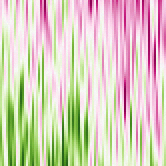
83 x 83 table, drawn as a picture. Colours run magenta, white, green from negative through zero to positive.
Mirror symmetry: none. Grain: streaks running down. Ninth with the lowest average: top right. Slope: up to the bottom left.
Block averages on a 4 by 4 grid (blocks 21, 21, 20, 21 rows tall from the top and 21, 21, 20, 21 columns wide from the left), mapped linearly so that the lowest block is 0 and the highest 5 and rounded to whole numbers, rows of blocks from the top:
2210
3321
4421
5533
